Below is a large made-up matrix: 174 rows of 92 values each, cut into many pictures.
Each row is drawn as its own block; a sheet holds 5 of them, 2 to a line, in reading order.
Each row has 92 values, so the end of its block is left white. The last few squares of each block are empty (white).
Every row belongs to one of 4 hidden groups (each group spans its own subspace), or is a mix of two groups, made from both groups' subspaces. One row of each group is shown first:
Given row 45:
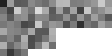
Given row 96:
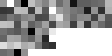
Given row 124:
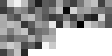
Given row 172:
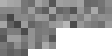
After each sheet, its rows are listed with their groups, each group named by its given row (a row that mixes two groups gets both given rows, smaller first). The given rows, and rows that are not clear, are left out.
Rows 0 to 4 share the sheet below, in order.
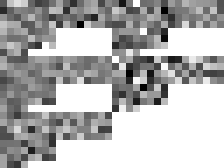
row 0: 124
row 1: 96
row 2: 124
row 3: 45
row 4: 124 and 172
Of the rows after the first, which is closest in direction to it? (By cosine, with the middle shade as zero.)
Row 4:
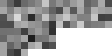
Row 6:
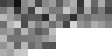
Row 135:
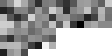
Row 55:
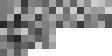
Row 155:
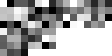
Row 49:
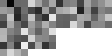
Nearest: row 155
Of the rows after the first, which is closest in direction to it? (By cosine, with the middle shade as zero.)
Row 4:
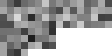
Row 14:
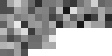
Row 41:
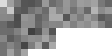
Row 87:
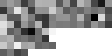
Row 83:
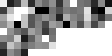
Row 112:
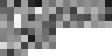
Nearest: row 112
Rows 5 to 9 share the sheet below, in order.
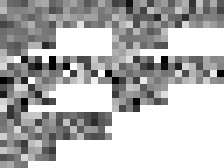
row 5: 124
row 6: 172
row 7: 124
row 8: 124
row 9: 45 and 124
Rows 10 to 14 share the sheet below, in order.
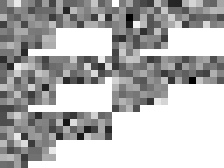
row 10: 124
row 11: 45
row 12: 45 and 96
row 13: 124
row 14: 124 and 172
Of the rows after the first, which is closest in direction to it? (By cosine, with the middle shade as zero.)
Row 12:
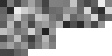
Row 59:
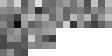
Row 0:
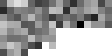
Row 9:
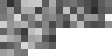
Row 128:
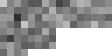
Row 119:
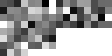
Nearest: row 119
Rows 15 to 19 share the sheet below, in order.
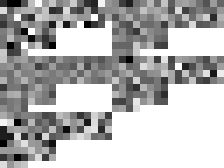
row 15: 45 and 124
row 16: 124
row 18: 124
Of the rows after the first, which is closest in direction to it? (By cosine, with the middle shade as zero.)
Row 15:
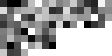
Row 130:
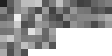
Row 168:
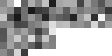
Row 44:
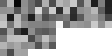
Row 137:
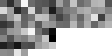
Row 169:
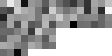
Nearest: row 130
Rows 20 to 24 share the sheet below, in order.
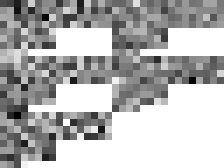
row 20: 172
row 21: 96
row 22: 172
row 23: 124
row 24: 124
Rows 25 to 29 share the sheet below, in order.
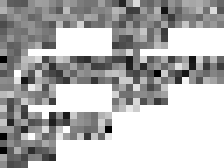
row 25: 124
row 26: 96
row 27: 45
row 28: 172
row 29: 45 and 124
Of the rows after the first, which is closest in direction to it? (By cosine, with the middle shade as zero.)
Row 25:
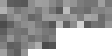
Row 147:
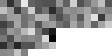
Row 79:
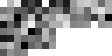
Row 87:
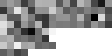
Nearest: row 147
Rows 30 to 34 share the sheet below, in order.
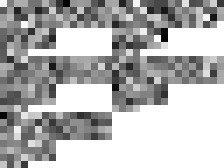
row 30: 45
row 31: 96
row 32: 96
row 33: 96
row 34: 45
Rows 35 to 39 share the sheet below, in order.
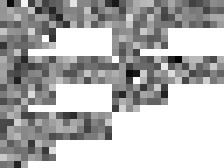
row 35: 96
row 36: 45
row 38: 45
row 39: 96 and 172
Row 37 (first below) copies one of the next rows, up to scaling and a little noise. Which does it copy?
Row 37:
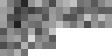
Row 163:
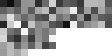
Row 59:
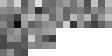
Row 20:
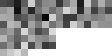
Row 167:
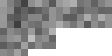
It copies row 167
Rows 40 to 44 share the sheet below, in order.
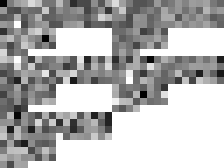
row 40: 45 and 96
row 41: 45
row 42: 172
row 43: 172
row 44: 172
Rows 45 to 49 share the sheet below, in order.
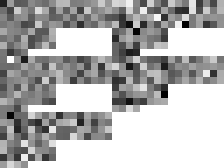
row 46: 172
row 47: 96
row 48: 96
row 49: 172
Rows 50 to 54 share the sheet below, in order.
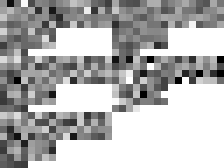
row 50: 96
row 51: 124
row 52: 172
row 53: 172
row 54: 172
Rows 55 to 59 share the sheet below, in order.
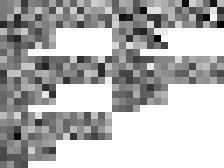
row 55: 45 and 172
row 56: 96
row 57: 96
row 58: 45
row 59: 172
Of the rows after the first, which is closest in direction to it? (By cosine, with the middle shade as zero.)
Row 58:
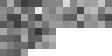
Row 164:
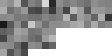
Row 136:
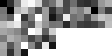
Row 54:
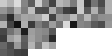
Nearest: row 164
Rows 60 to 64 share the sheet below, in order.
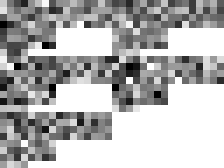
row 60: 124
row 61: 172
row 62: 45 and 96
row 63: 96
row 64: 172
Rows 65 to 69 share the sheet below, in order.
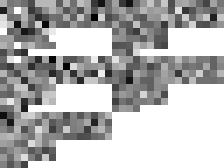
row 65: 96
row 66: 124
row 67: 124
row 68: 45 and 172
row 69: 45
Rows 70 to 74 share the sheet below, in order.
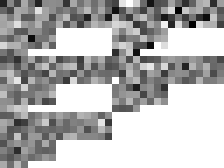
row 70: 45 and 172
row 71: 124
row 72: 172
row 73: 124 and 172
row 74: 96
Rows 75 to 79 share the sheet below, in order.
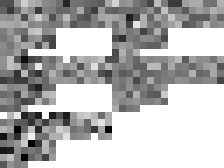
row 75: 45
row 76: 45
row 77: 45
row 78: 45 and 96
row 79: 45 and 124
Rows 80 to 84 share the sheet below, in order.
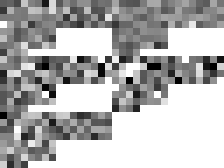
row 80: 124
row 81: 124
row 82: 96
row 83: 96
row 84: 45
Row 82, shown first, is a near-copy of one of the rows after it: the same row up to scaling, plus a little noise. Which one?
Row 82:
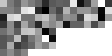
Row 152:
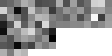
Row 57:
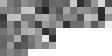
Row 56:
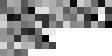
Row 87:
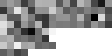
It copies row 57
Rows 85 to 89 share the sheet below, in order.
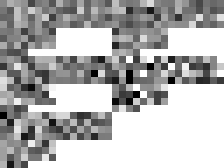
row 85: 172
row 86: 45 and 172
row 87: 96
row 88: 172
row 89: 45
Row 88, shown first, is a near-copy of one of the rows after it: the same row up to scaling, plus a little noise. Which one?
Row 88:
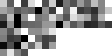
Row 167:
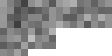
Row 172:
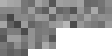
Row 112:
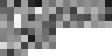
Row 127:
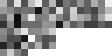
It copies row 127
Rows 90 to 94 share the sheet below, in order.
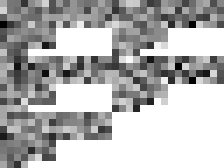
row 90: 124
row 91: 124
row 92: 172
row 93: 124
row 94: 124 and 172
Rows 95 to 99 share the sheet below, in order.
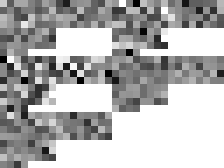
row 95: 45
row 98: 124
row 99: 96
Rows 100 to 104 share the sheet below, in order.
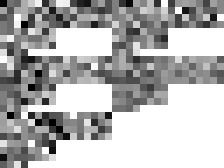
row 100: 45
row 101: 124
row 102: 45
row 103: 45
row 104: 96
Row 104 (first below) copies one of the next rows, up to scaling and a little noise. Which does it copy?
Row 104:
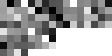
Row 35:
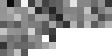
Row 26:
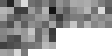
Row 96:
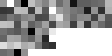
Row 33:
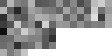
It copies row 35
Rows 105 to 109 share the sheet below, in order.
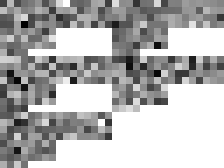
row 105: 45
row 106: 45 and 124
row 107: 172
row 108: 172
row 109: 96
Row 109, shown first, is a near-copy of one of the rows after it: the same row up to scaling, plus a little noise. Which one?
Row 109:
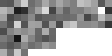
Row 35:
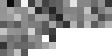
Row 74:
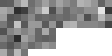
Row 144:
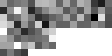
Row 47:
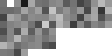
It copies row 74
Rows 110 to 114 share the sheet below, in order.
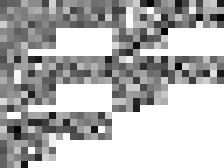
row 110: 124
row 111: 172
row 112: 172
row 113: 124
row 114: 124 and 172
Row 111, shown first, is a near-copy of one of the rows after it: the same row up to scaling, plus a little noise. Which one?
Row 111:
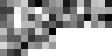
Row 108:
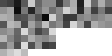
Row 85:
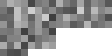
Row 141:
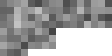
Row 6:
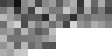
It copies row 141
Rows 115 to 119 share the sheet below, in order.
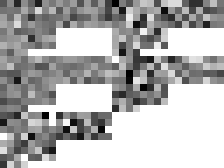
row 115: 172
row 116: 45
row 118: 45
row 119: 124
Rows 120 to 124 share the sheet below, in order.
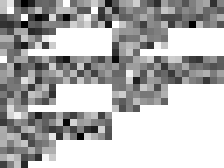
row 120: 45
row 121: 124
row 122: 45
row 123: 45
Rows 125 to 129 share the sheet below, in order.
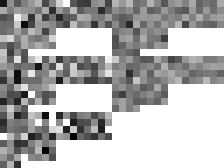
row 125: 45
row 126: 172
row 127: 172
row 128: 45
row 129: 96 and 124
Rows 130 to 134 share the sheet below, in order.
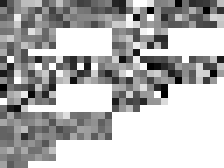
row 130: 45
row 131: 45
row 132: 96 and 172
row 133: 96
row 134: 45
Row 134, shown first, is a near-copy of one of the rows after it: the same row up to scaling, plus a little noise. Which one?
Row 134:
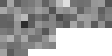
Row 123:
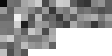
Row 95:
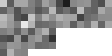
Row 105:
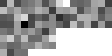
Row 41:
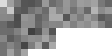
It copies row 105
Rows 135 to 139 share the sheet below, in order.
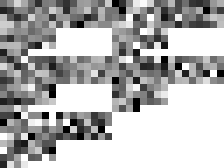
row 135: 45 and 124
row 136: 45
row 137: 96
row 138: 124
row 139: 124
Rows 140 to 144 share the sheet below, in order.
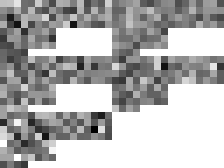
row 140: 172
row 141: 172
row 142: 172
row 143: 96 and 124
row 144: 96
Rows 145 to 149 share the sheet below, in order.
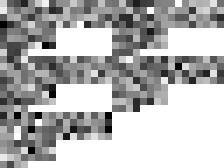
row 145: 124
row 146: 45
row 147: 96
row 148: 124
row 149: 172
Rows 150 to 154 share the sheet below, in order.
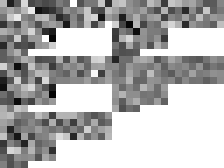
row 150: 96
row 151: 172
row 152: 96
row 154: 172
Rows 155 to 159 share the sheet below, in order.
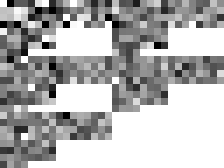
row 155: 96 and 124
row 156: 124
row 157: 96
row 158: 124 and 172
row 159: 45
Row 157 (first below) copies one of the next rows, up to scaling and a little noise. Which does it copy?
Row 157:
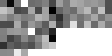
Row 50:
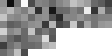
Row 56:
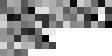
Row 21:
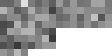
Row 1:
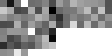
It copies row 1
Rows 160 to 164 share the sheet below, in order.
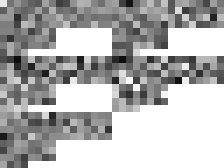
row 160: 45
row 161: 124
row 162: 172
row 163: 172
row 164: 124
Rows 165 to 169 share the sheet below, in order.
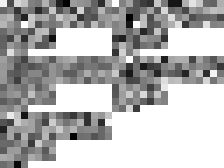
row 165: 45
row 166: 45
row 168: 124 and 172
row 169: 96 and 172
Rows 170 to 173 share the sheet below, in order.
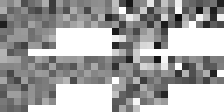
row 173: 124
